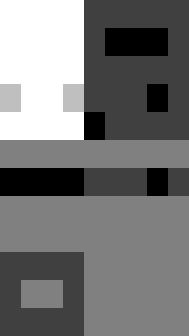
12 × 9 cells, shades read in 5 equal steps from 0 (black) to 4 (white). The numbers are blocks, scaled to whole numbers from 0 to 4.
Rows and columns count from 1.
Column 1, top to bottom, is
4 4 4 3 4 2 0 2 2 1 1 1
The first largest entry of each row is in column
1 1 1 2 1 1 5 1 1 5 2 5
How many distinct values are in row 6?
1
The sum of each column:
28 30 30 28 17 17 17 15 18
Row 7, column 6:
1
